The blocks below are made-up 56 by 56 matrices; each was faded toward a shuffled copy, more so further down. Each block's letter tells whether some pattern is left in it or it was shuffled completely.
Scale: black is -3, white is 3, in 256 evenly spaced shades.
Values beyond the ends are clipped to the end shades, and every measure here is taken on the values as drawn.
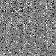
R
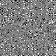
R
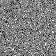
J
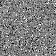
J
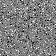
J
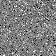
J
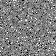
J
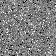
J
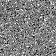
J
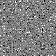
R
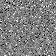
J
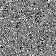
J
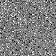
R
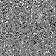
R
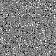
R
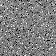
J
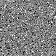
J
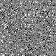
R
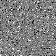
R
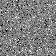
J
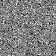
R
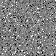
R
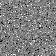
J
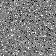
J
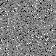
R
